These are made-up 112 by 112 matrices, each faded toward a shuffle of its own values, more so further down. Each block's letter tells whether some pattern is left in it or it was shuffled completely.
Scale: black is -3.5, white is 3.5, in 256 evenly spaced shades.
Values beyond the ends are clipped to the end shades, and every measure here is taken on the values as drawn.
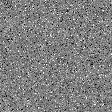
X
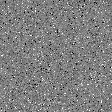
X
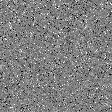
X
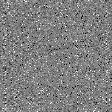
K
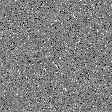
X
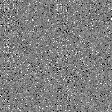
K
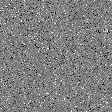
X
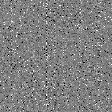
K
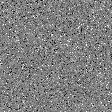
X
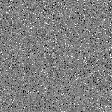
K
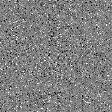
K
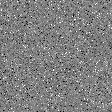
X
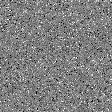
X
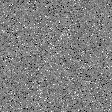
X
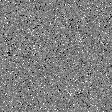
X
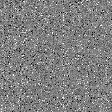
K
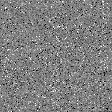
K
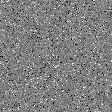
X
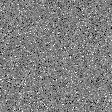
X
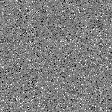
K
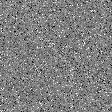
X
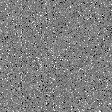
K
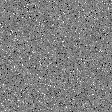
X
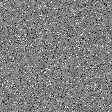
X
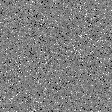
X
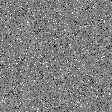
X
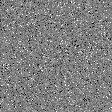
X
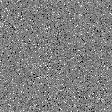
K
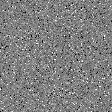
K
